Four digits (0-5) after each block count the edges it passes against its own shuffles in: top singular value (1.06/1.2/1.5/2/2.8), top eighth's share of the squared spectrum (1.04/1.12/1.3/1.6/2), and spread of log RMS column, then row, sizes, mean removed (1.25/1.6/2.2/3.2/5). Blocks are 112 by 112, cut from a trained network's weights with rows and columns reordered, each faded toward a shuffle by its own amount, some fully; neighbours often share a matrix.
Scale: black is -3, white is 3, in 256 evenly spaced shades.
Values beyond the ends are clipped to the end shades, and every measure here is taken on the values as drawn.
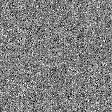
2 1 0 1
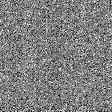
2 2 0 1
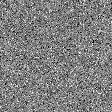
0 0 0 0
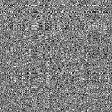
4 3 1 3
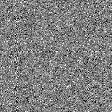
4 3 2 1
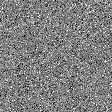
0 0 0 0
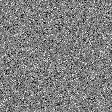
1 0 0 0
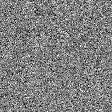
3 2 0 0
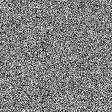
3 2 1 1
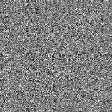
4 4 2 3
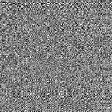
4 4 2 3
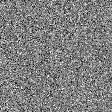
1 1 0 0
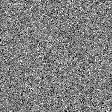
0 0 0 0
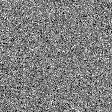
0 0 0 0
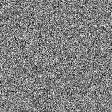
3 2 0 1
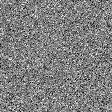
0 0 0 0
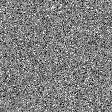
1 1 0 0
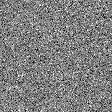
1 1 0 0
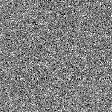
3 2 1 1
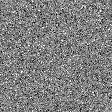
1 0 0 0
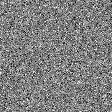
1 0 0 0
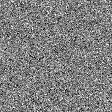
1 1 0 0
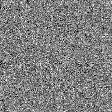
3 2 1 1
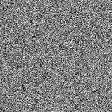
3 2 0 0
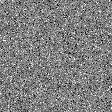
1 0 0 0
